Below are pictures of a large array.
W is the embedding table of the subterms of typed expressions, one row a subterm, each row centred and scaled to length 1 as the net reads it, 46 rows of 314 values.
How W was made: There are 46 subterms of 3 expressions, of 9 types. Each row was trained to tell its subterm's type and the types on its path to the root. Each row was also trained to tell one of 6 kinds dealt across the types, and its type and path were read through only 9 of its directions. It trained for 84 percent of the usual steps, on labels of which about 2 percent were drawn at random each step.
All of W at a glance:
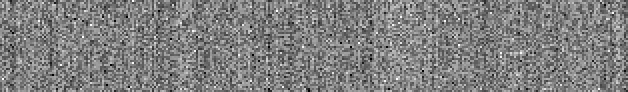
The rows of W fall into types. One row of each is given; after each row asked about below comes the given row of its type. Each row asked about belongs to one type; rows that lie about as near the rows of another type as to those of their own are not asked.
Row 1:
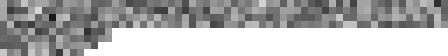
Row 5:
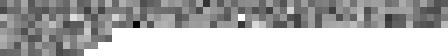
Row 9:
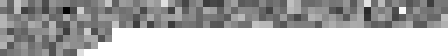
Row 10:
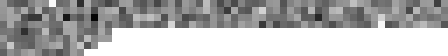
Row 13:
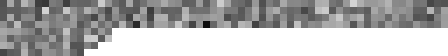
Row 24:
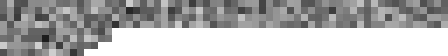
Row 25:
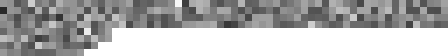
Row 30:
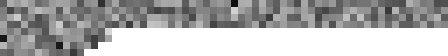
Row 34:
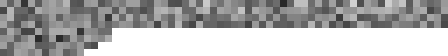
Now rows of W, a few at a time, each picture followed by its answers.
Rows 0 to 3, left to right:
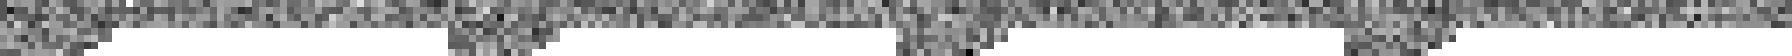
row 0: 30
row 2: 5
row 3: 5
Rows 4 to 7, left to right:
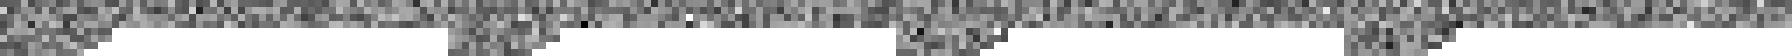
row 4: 1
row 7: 9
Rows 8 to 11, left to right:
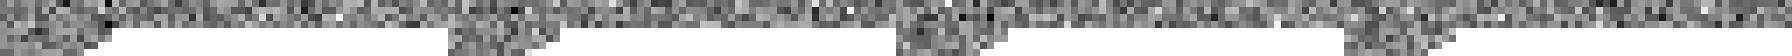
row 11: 9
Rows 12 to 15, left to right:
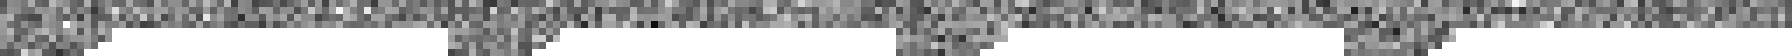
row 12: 30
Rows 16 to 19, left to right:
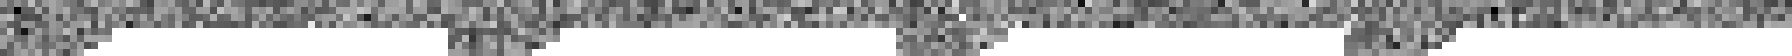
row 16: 34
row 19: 9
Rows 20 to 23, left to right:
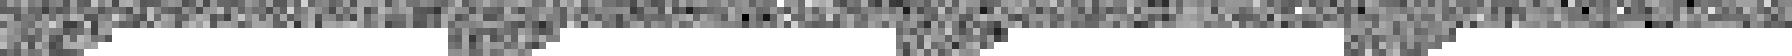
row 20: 5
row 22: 9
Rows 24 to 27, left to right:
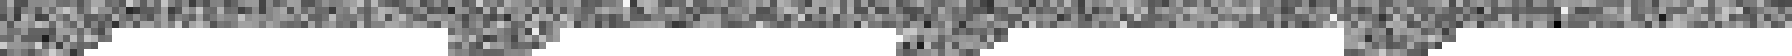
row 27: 30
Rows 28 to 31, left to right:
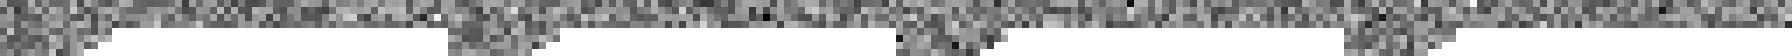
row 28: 1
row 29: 9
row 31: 1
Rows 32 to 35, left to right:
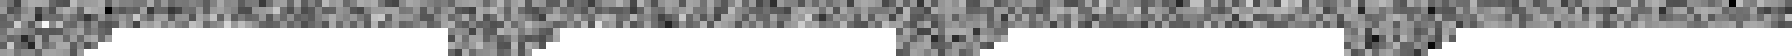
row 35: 5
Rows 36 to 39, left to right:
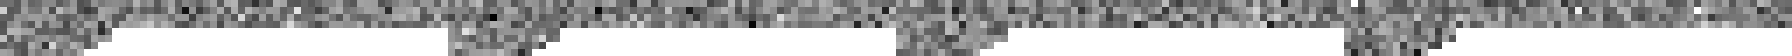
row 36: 1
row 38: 34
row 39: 5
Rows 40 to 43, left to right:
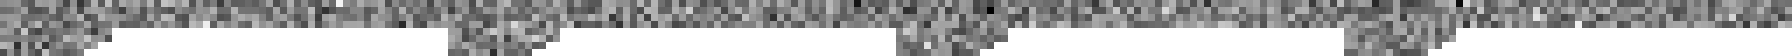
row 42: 5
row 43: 34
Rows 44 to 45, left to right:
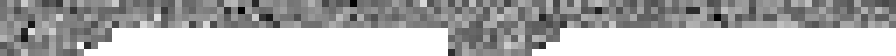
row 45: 9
